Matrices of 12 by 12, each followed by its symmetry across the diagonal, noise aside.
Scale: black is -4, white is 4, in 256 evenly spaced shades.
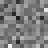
symmetric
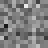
antisymmetric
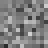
antisymmetric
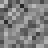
symmetric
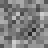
symmetric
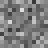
symmetric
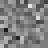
antisymmetric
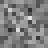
symmetric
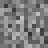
neither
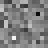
antisymmetric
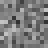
neither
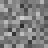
neither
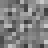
antisymmetric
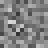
neither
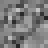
symmetric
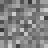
symmetric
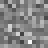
neither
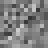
antisymmetric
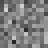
neither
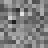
antisymmetric
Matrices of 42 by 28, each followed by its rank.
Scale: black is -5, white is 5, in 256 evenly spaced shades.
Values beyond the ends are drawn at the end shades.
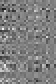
three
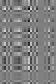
one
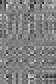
three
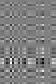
one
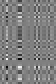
one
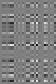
one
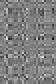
three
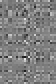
three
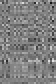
three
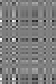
one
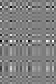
one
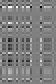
one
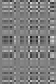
one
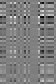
one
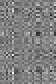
three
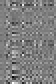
three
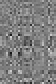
three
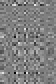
three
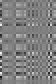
one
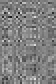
three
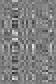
three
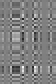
one
